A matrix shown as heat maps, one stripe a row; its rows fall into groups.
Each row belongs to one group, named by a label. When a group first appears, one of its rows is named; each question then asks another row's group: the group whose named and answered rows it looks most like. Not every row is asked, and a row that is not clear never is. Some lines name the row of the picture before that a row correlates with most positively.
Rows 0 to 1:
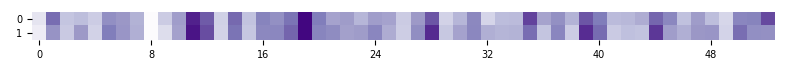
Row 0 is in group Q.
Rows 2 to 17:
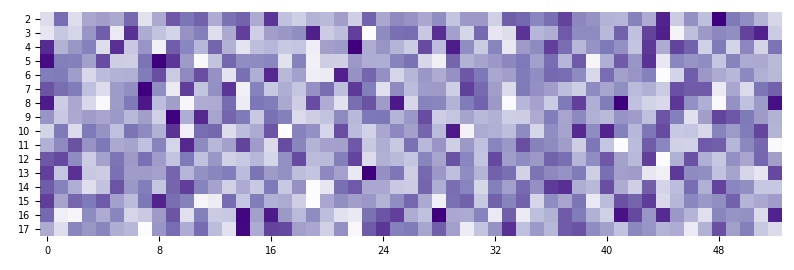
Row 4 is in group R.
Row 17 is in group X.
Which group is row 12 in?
R
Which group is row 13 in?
X
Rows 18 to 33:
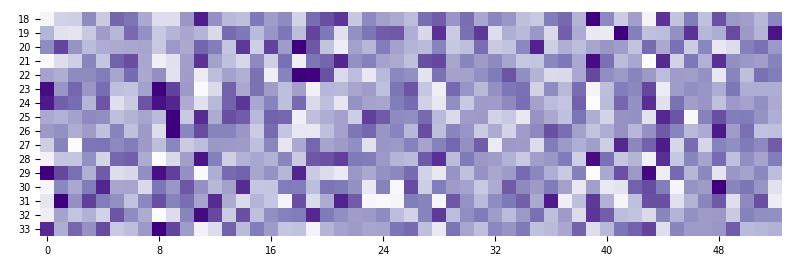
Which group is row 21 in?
Q
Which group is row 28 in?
Q
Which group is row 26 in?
R
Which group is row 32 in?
Q
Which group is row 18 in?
Q
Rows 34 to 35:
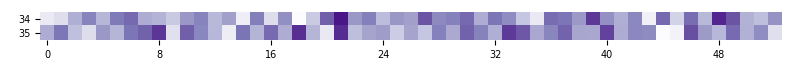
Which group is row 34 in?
Q
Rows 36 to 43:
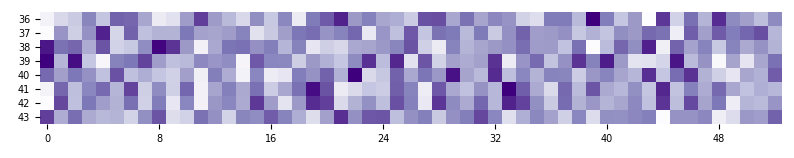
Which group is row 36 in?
Q
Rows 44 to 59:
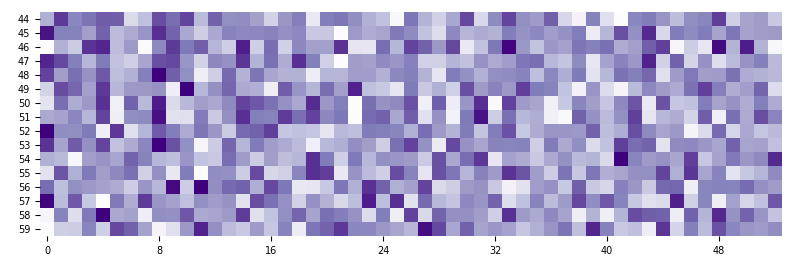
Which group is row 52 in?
X
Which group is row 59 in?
Q
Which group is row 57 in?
X
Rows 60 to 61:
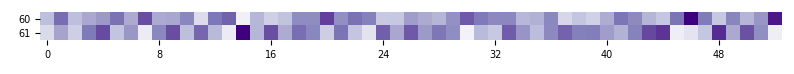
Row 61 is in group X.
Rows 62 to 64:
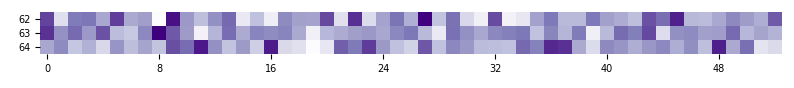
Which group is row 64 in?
R
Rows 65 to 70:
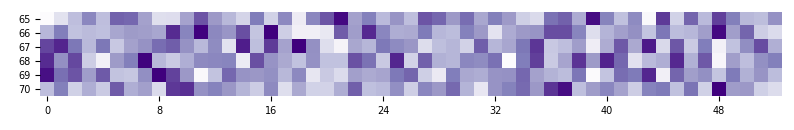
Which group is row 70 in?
R
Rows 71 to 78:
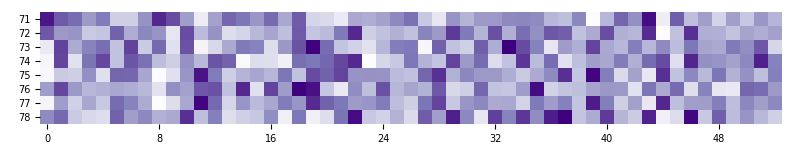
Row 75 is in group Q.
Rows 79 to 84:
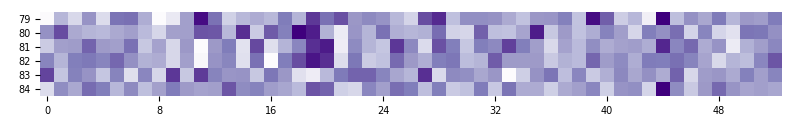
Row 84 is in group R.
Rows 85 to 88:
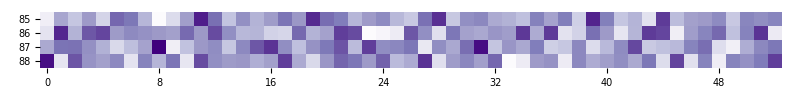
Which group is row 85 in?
Q
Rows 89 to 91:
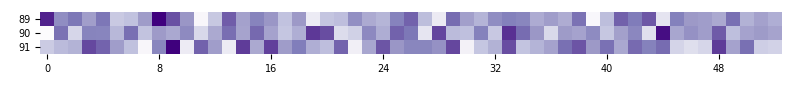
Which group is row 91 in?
X
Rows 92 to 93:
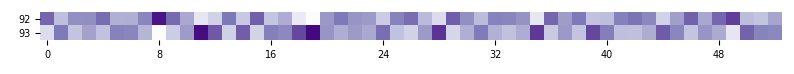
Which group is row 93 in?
Q
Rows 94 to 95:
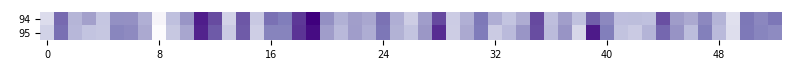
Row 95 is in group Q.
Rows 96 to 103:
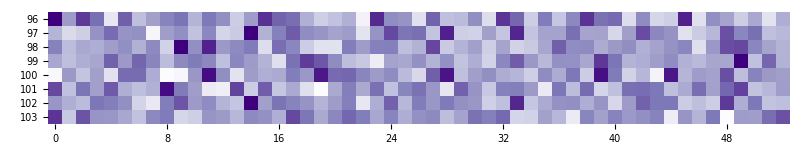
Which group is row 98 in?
R
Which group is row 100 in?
Q
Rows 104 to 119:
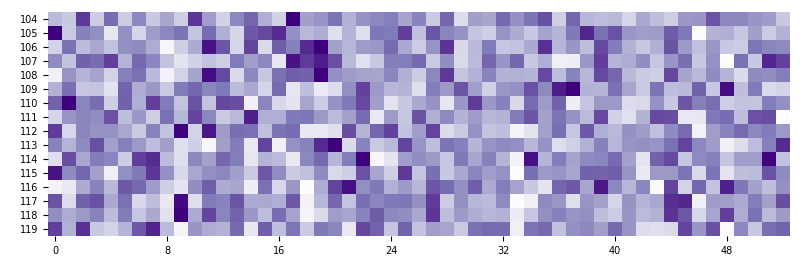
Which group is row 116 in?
Q
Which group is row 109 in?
R
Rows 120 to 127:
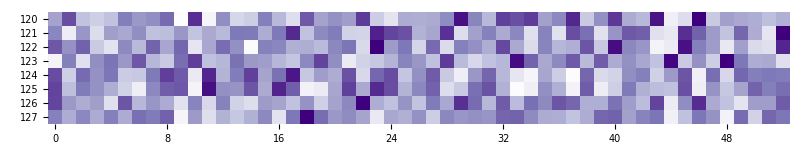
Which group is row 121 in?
X
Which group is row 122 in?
X
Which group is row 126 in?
R
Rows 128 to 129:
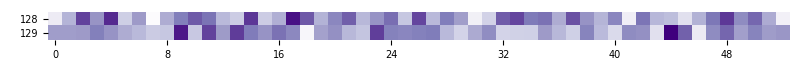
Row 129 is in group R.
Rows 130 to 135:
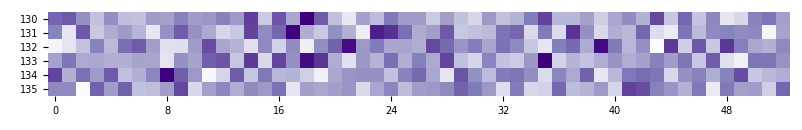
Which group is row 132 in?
Q
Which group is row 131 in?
X
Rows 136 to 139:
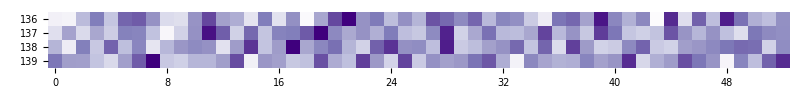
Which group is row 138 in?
X
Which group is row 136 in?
Q
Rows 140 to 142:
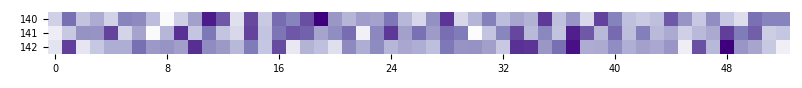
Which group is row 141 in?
X
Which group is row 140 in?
Q
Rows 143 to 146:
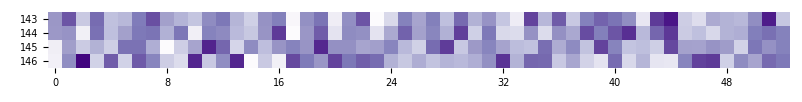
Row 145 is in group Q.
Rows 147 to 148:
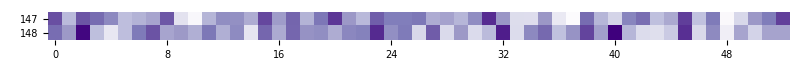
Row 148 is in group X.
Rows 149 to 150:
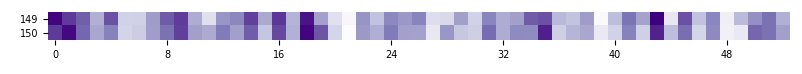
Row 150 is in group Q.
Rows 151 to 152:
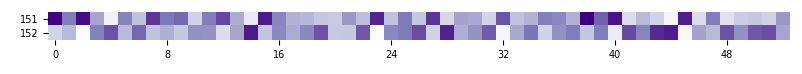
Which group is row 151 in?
X
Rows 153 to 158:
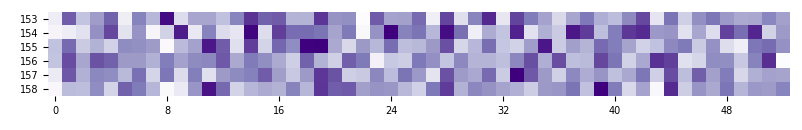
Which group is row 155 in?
Q
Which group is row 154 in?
X
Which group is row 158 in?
Q
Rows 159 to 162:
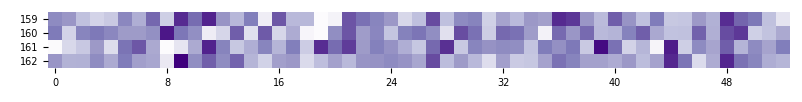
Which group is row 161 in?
Q
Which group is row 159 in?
R
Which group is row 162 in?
R
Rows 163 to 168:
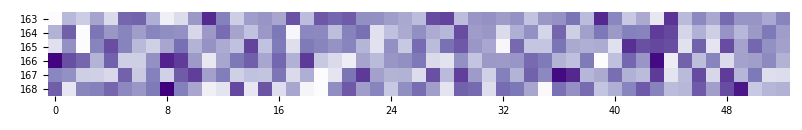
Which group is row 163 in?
Q
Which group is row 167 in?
R
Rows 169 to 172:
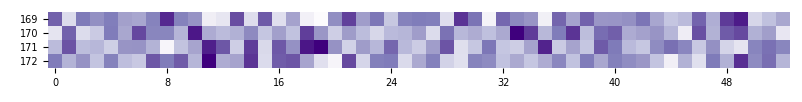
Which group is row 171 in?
Q
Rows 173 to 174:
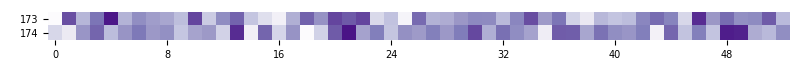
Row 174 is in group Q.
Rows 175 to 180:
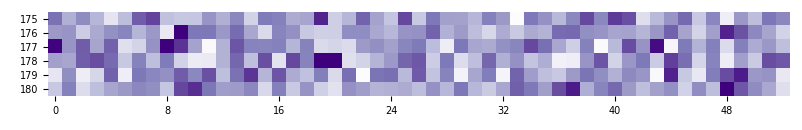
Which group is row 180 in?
R
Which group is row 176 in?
R
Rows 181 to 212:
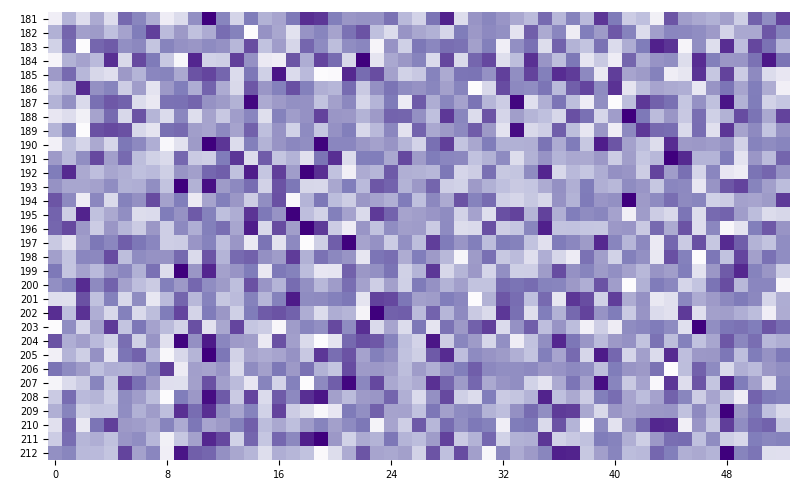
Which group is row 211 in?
Q
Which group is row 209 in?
R
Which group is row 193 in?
R
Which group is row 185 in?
R
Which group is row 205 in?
Q
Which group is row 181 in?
Q
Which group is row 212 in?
R
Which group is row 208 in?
Q
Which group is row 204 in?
R
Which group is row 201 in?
X
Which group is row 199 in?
R
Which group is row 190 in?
Q
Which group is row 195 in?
X
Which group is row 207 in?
Q
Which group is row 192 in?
Q
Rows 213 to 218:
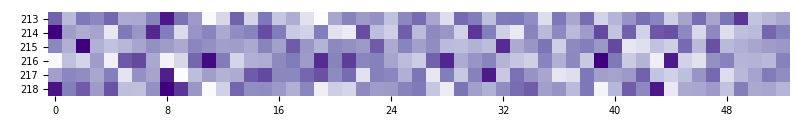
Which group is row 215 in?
X
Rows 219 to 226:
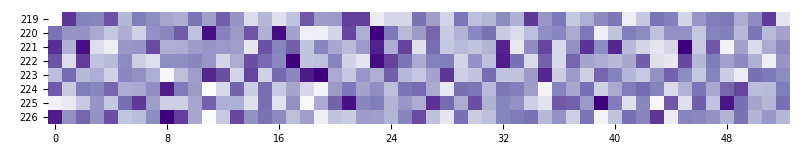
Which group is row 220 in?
R
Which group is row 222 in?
X
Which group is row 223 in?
Q
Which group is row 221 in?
X
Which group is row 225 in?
Q
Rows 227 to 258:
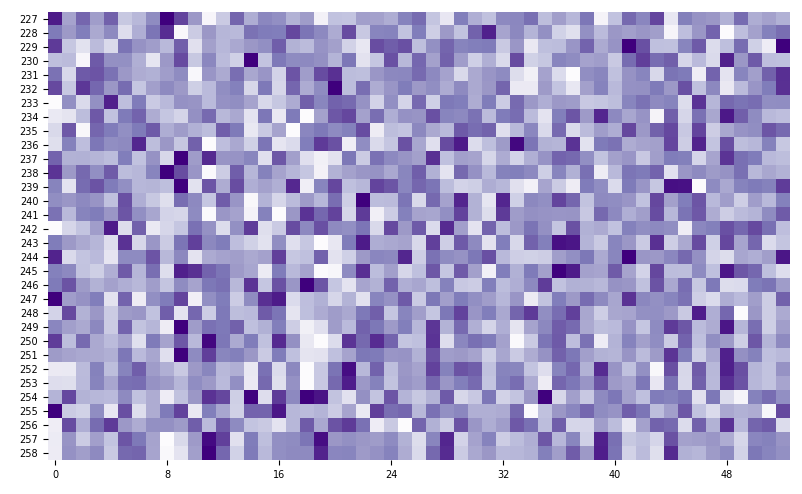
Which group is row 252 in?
Q
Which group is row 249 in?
R
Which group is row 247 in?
X
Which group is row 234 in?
Q
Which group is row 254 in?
Q
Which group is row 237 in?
R
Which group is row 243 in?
R
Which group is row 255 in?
X
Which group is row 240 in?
R
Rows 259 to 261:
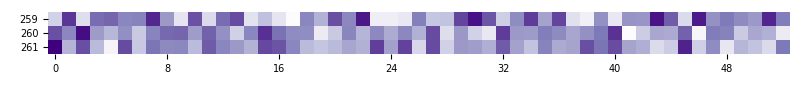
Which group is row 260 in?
X
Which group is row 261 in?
X
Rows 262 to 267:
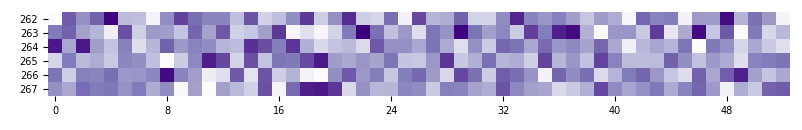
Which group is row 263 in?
R
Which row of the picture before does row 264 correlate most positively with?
260
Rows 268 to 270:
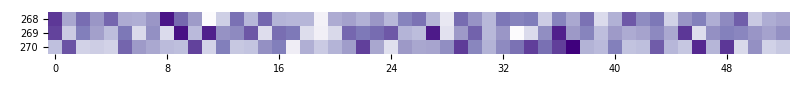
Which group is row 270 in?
R
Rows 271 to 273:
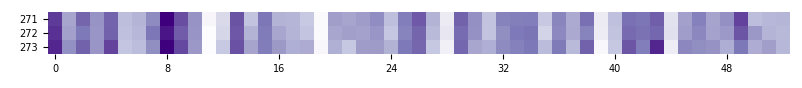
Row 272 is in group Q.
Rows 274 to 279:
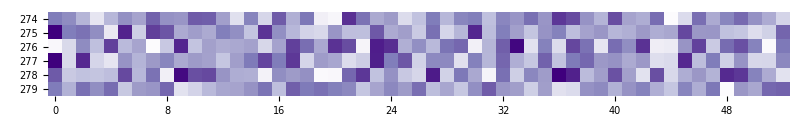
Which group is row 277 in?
X
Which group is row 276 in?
X
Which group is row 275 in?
X
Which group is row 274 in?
R
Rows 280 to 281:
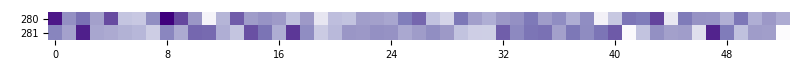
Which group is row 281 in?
X
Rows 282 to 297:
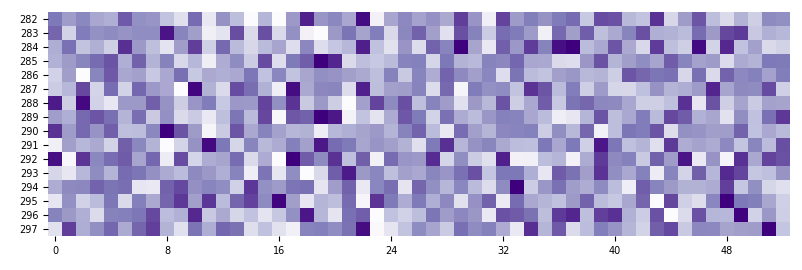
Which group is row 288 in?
X
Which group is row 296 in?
R
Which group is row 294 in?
X
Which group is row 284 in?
R
